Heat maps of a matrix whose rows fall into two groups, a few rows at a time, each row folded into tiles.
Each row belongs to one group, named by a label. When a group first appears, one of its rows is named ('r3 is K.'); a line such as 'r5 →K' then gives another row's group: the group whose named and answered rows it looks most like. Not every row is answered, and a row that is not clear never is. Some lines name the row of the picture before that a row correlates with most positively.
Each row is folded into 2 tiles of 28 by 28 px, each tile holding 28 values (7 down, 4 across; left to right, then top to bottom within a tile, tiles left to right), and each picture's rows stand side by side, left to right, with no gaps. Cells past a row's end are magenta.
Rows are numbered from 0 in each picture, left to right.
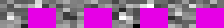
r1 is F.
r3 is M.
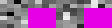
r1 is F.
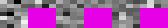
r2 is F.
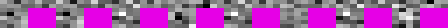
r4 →M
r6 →M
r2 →M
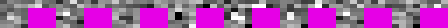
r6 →M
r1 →M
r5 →F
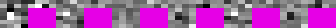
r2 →F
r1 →M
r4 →M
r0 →F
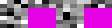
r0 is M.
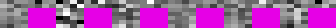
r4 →F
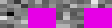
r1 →F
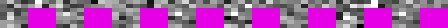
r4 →M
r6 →F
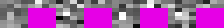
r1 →M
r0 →F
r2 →F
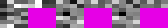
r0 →F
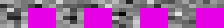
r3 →M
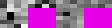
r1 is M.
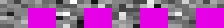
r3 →M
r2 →F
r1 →M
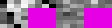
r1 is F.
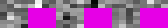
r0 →F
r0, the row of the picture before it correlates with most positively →1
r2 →F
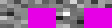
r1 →M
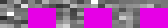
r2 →F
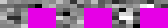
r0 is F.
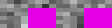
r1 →M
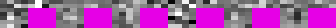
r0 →F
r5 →F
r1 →F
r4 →F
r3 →M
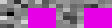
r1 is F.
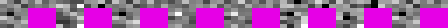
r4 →M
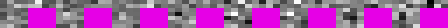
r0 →F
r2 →F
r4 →M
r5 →M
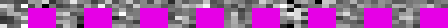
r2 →M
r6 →M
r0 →M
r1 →M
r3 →F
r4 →F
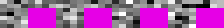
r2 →M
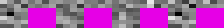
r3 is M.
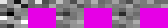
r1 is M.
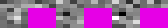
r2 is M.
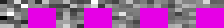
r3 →F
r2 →M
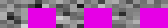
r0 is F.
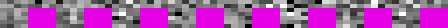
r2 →M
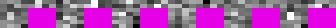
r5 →F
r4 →M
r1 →F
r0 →F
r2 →M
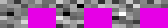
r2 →M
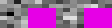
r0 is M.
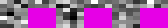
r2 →F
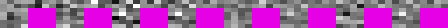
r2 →M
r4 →F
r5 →M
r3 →M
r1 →F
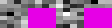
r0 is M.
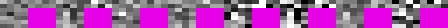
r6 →F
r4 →F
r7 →M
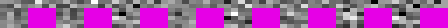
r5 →M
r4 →M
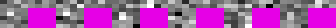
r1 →M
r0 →M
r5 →F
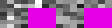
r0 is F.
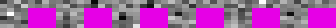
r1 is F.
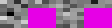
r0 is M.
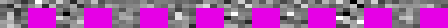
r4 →M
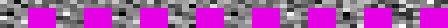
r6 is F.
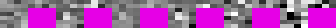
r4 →M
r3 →F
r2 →F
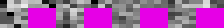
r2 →M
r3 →F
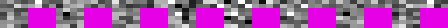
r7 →F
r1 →F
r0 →F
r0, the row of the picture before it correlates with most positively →3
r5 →M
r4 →M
